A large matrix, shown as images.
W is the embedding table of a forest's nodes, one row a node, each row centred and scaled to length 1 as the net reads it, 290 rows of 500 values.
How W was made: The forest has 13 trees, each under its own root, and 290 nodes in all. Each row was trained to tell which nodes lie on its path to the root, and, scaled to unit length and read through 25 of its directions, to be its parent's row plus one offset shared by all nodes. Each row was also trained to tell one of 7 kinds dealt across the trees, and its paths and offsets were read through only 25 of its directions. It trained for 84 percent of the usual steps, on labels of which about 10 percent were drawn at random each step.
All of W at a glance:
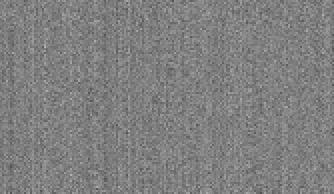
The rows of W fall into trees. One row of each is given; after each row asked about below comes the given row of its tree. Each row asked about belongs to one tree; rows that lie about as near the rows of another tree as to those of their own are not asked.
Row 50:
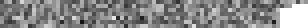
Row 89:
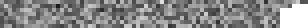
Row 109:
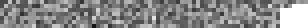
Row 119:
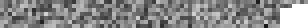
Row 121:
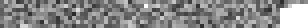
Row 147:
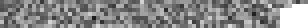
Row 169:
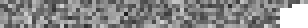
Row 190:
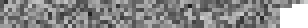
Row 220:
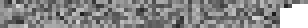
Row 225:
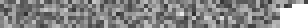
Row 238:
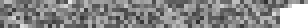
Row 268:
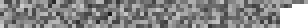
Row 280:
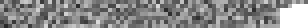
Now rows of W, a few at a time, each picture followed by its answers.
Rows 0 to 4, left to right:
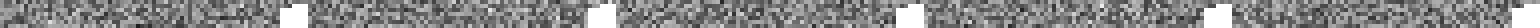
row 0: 220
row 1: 225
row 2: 268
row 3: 225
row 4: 50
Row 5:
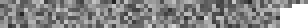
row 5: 169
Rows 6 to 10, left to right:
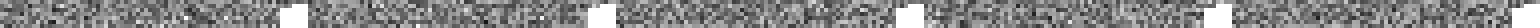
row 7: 190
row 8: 280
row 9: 119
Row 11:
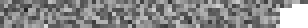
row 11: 238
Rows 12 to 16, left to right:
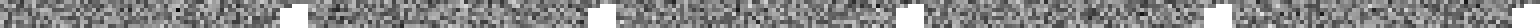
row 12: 225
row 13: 50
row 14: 109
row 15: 169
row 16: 190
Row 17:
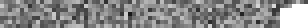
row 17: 280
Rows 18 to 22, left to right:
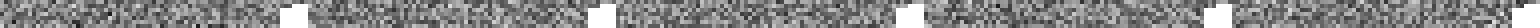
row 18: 268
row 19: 50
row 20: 169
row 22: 109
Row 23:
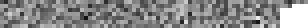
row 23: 109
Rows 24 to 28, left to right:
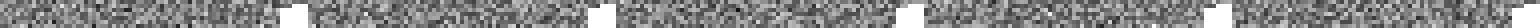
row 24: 238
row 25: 50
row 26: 121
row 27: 50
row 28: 147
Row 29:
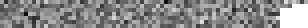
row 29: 268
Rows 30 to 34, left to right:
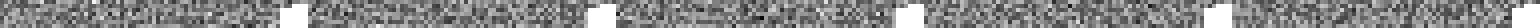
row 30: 109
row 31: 225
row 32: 225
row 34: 89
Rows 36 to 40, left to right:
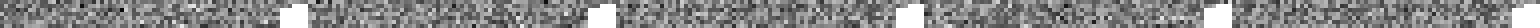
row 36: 121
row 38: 89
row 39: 109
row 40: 89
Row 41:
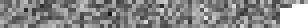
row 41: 119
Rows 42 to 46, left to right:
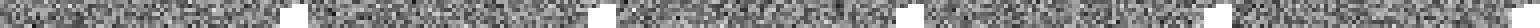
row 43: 268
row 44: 225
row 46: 238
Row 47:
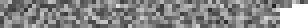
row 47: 238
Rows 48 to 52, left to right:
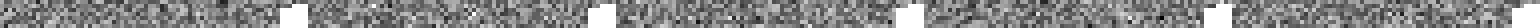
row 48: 225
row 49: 147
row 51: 119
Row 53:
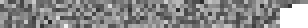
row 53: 225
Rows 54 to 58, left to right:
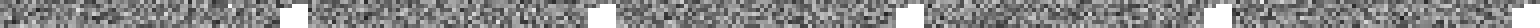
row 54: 121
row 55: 121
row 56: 268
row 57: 190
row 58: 50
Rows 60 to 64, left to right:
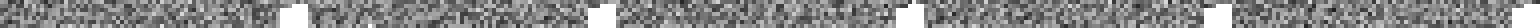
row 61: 50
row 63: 121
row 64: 225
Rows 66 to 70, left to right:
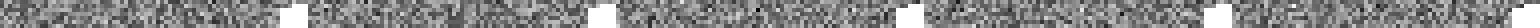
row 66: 238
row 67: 220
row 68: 268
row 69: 50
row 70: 225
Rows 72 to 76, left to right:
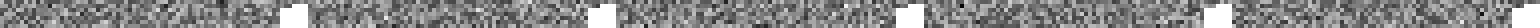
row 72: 225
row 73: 50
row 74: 121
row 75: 109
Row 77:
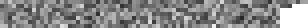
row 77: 50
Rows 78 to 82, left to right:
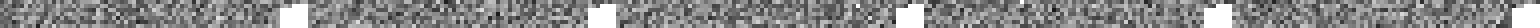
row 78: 109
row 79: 109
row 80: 89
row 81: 225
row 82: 121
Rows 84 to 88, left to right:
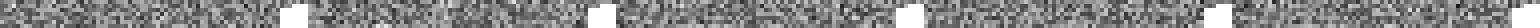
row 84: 147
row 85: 220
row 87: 225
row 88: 280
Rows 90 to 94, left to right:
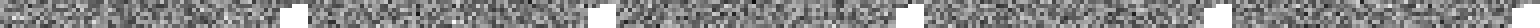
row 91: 280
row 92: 225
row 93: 225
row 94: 121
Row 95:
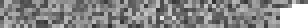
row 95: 238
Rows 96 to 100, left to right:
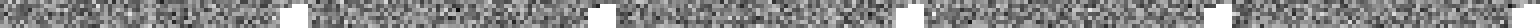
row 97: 225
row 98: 50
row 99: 50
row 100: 121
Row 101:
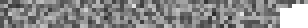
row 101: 109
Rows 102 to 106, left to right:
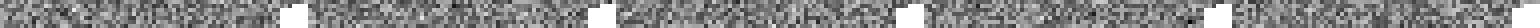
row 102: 190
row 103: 119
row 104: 280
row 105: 169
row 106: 220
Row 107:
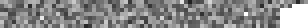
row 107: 147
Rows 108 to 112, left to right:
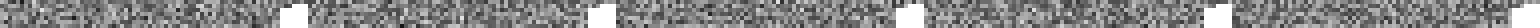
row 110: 280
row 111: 109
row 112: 280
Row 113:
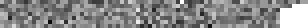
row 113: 220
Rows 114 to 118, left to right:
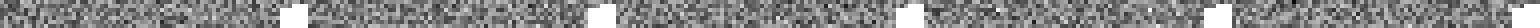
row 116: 280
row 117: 121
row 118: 169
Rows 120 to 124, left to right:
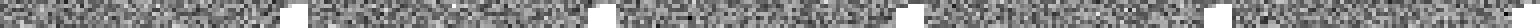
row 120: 121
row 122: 225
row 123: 280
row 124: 50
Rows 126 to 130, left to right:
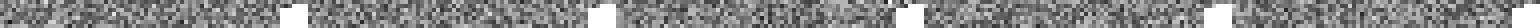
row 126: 50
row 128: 220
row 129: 280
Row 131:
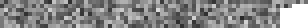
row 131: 220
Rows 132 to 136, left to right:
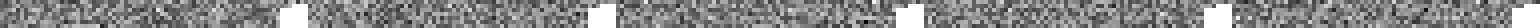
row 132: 220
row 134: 109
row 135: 190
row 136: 225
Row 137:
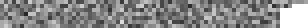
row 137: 268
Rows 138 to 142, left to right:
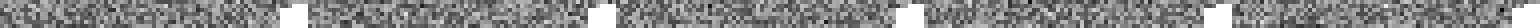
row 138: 50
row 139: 119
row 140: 238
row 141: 50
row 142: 169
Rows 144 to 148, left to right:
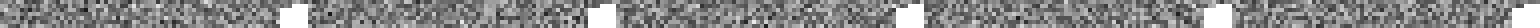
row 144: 50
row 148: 225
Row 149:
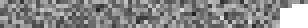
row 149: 225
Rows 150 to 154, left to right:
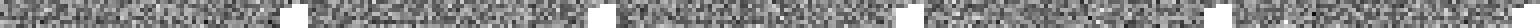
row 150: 268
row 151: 268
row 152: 50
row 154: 50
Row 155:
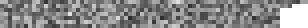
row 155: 169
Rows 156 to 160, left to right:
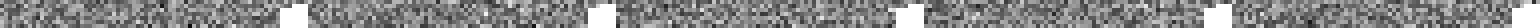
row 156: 268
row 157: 268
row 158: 121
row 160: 268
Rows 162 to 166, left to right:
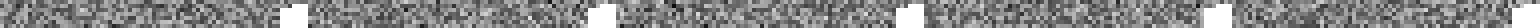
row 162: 89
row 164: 190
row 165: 50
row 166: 268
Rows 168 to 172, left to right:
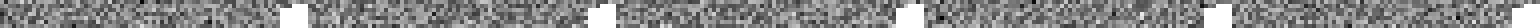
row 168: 50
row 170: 119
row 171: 121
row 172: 225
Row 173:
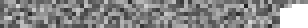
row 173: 121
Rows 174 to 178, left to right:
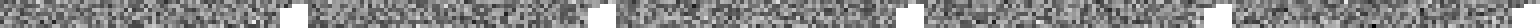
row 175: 190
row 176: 89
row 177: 238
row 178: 280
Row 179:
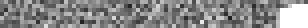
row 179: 225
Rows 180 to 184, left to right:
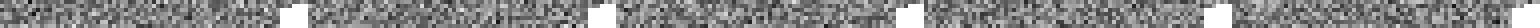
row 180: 121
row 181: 109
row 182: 190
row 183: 121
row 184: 190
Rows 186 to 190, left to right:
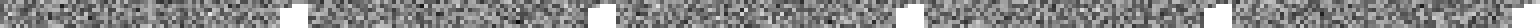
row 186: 50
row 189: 268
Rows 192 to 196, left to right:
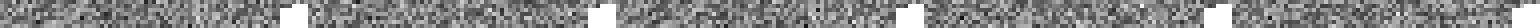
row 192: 119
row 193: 169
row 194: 119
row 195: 280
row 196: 280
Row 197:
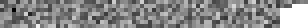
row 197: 121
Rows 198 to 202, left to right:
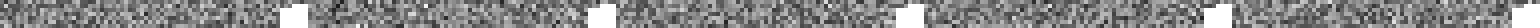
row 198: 147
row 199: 50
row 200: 238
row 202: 109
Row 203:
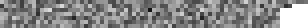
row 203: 225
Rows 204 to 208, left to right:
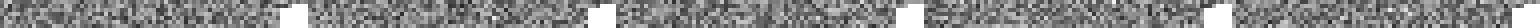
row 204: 238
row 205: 109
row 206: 220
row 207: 280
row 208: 268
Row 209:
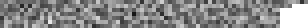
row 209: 238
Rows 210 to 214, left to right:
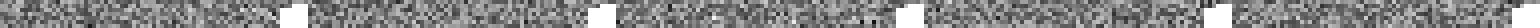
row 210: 50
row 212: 280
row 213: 280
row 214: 280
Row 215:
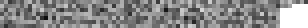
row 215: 225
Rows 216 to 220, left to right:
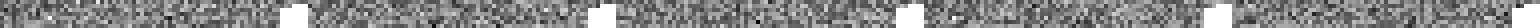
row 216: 121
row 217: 238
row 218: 109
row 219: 119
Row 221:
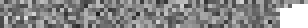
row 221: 190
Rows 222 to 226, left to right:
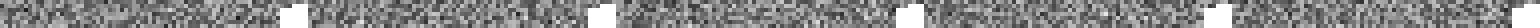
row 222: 50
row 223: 147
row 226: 280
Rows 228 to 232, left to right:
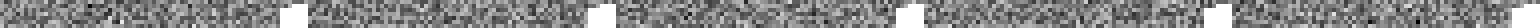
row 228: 268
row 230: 121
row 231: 280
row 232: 225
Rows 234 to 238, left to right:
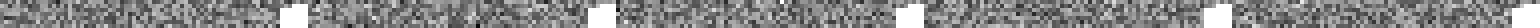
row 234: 109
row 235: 220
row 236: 121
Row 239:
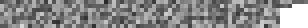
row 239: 238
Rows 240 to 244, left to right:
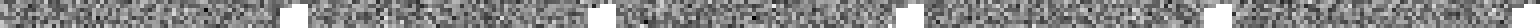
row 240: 268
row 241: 220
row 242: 50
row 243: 268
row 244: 225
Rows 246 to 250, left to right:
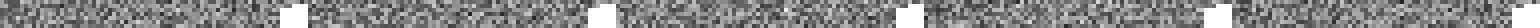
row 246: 268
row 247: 121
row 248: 268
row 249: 121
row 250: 268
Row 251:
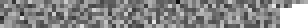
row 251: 280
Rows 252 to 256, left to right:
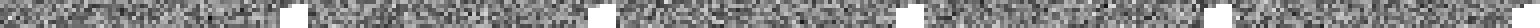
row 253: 109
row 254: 238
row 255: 121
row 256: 190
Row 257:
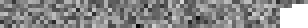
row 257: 280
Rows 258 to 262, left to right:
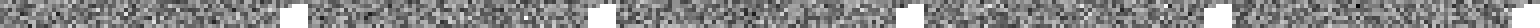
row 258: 280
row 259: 121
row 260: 280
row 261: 147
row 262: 147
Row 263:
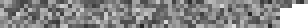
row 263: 238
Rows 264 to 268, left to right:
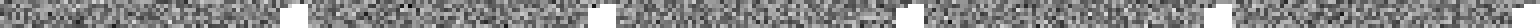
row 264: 268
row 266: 109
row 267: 280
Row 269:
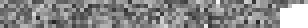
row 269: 280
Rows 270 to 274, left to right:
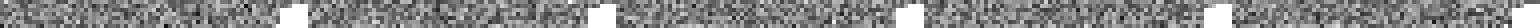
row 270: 238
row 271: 225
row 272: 280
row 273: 89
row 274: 280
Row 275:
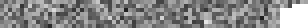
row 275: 190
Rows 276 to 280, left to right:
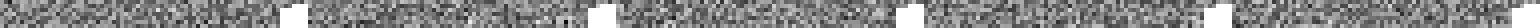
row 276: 268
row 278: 268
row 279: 109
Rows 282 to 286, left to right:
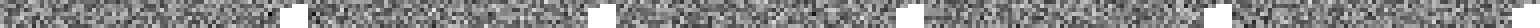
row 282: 268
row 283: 50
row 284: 147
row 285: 238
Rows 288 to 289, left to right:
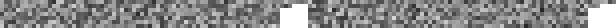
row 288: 268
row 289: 268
